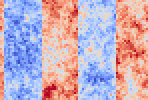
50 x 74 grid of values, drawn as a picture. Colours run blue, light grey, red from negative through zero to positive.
Average level on the scale: 50%. Stripes: upright, repeating 2 times. Ninth with the lowest average: middle left.
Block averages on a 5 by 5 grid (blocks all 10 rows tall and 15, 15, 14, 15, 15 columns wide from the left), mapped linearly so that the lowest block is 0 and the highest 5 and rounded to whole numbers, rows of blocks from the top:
13414 / 02314 / 02325 / 02314 / 14414
